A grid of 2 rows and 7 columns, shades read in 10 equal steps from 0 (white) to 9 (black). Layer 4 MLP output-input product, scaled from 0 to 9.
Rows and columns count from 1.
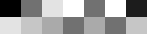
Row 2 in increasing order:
1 2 2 3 3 5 5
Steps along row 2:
up up up down up down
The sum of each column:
10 7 4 5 8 5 10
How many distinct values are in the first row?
5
